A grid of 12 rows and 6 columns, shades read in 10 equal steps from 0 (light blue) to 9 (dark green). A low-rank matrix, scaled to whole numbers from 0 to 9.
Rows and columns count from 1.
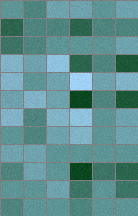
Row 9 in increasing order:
3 3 4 4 4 4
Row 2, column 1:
7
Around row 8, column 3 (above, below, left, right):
2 4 5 2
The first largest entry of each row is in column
2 1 1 6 2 4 2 2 3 4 4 1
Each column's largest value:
7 5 5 9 6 8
